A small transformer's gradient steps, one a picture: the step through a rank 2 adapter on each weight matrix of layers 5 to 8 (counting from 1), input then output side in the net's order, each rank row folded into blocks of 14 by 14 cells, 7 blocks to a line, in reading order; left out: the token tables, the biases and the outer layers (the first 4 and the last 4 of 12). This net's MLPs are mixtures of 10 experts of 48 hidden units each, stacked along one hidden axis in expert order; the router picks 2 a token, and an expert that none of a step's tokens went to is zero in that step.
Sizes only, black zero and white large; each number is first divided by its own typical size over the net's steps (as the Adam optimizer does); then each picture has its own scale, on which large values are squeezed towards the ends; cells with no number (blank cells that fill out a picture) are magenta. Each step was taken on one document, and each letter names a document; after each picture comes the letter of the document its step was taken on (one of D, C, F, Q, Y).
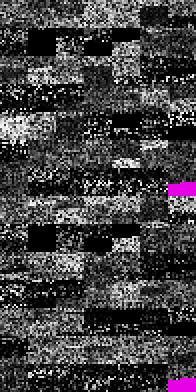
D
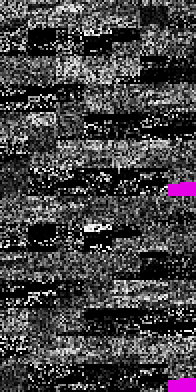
D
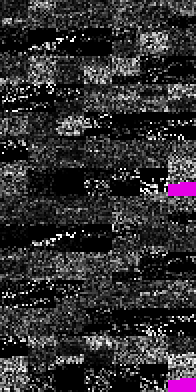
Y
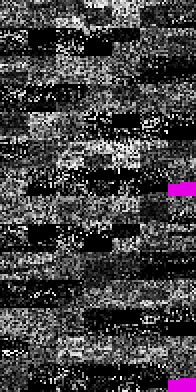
D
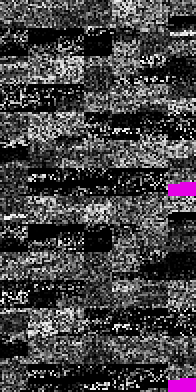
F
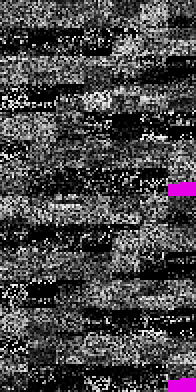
F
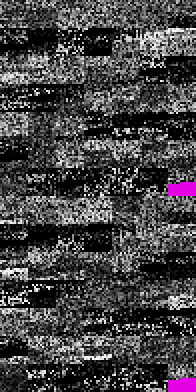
F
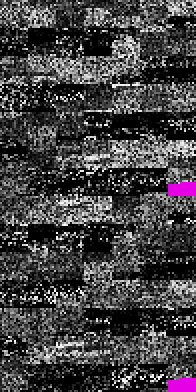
F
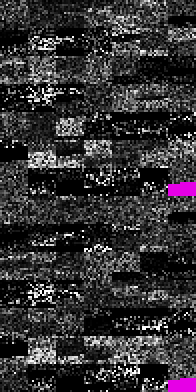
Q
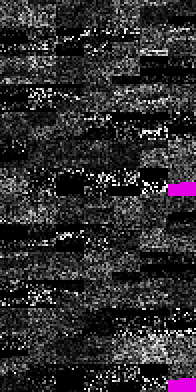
Q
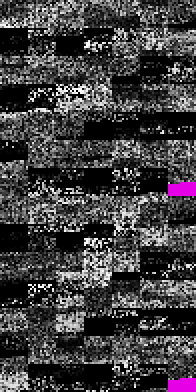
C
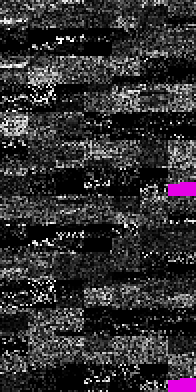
Y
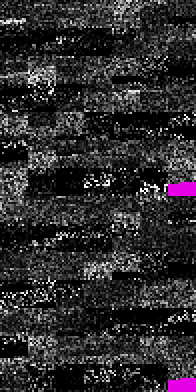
Y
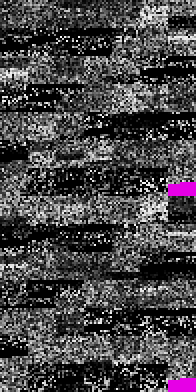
F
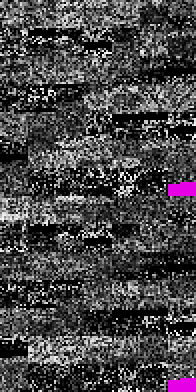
D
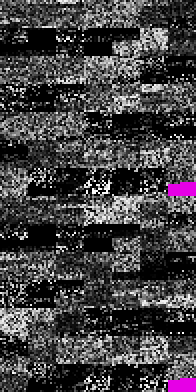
F
